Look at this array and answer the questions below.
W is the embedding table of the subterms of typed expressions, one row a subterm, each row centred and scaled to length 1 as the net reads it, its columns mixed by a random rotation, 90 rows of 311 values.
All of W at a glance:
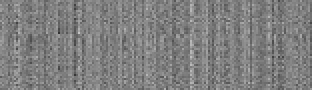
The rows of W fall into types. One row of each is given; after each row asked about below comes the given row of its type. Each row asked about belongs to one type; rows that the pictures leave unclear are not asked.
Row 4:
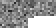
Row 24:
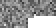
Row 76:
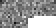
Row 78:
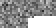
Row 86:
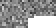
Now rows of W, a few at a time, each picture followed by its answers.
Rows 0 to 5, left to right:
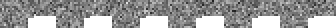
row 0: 24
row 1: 4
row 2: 76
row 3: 86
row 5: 86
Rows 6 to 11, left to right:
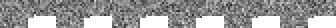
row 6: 24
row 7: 4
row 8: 24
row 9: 4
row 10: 78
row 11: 86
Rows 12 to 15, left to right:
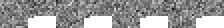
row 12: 86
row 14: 78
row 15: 76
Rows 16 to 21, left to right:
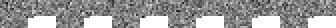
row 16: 76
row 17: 78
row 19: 4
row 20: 86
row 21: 78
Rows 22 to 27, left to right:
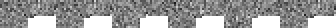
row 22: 4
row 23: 4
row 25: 76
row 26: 76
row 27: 4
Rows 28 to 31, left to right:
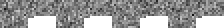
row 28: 76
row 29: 76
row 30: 86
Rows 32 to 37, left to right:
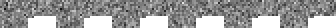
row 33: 76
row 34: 4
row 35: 24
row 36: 4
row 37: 24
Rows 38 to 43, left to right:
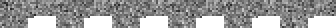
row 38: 78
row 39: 4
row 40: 78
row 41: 4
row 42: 78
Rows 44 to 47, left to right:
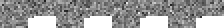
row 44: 86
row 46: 78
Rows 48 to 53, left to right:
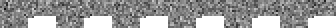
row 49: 78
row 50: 78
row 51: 86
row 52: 4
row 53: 86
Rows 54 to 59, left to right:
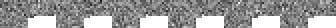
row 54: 4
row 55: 86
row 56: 24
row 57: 24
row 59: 78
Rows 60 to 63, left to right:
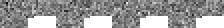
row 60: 76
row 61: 4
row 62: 78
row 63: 4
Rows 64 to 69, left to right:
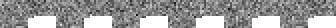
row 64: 86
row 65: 24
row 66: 4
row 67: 76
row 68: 76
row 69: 86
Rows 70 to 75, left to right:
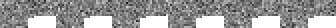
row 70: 86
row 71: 78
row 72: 4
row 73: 86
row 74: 4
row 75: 4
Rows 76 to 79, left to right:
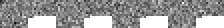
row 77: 86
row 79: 24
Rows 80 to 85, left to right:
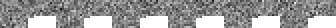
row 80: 24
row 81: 76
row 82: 86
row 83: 86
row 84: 4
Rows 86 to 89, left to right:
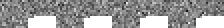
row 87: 78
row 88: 78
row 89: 24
